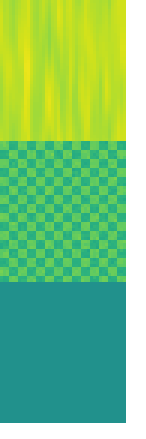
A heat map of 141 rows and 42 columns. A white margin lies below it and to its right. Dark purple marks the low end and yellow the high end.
It is made of 3 by 1 panels. Panel 1,1: very high, streaked downward, faint in contrast. Panel 2,1: high, checkered. Panel 3,1: middling, flat.
